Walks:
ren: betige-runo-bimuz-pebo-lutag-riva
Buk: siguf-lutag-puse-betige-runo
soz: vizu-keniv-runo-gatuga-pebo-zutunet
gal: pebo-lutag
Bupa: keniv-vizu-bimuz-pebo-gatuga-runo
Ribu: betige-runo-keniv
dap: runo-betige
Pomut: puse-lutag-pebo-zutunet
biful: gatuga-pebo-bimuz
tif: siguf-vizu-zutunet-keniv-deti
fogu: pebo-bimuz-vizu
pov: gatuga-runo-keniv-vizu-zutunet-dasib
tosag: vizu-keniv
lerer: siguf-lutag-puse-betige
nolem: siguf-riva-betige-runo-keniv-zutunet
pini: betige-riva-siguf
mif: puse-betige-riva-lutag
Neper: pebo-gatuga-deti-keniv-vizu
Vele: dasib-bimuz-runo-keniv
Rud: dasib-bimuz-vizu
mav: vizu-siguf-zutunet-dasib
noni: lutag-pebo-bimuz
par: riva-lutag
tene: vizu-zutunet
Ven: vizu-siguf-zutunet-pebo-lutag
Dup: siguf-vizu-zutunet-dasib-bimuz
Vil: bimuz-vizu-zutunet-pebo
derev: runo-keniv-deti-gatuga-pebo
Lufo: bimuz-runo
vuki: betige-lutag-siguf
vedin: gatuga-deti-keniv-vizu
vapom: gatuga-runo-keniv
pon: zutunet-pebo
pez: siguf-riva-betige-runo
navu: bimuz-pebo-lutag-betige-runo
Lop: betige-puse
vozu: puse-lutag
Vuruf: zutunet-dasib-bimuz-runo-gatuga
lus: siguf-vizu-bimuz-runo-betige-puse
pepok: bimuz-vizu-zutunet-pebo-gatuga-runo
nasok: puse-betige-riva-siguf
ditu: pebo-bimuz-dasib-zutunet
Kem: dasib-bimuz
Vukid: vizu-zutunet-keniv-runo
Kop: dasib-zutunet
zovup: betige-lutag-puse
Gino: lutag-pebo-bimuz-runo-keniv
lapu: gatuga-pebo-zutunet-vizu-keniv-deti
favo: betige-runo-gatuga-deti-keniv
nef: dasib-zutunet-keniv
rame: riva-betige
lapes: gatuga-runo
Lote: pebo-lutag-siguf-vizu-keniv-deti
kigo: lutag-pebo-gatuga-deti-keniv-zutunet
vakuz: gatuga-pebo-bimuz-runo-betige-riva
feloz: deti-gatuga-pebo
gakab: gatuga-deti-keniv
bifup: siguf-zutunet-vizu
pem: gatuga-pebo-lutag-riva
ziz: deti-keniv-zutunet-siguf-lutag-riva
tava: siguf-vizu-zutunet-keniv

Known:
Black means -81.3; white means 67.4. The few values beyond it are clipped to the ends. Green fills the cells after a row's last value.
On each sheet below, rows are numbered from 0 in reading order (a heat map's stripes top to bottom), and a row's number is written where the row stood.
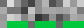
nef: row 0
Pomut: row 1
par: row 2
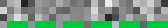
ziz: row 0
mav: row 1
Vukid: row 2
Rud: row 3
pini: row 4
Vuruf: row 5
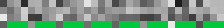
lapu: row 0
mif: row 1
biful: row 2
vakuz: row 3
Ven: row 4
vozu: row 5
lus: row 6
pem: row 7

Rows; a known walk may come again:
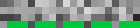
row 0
vozu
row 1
pem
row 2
par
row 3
noni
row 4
Dup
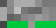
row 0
gal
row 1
Vukid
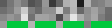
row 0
vedin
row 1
tif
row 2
ziz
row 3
Lufo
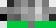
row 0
Buk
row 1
Rud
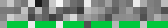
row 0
pov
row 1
lus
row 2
nolem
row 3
navu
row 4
tosag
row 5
pini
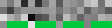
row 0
derev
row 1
lerer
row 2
mav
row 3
rame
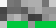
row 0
pez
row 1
mif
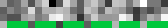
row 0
Lop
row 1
kigo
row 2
ditu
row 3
Vuruf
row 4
Vele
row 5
favo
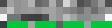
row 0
Vil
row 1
zovup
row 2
Kop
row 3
gakab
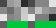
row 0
lapu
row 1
fogu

